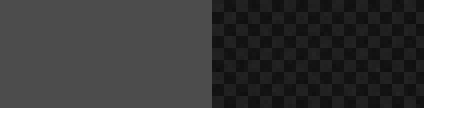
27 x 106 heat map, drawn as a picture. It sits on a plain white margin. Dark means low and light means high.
It is made of 1 by 2 panels. Panel 1,1: low, flat. Panel 1,2: very low, checkered, faint in contrast.
